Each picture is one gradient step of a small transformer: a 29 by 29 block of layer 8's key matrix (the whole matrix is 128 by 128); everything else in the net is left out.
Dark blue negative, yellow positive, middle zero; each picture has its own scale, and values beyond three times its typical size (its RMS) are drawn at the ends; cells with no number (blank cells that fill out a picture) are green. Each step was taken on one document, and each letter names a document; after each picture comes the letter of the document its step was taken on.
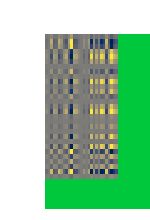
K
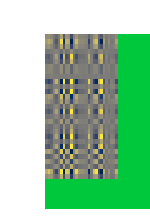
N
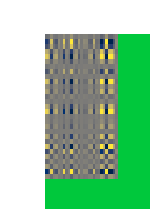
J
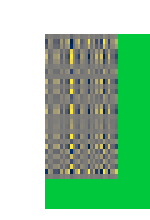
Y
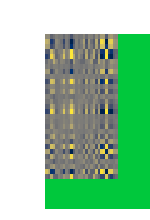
Y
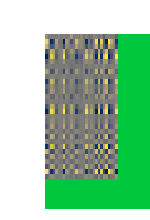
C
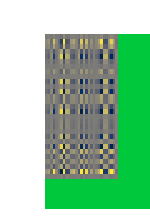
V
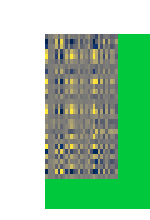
K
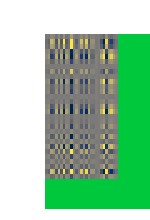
C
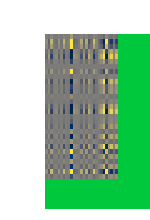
C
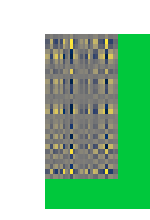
C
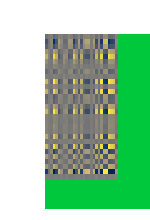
N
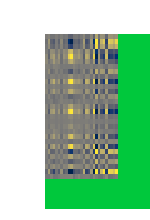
K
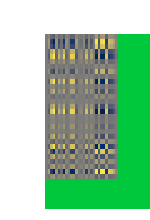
J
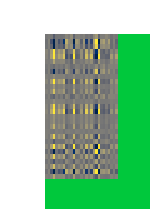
J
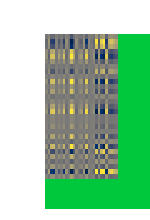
J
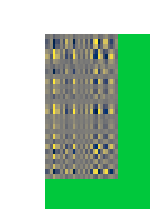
J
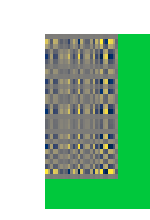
V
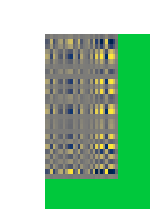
V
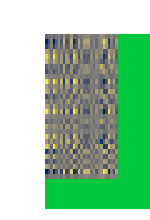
N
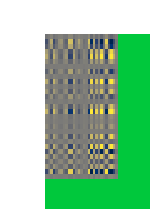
K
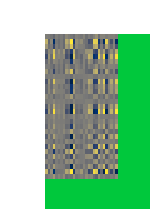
C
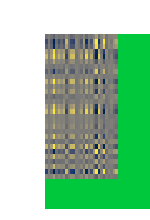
J
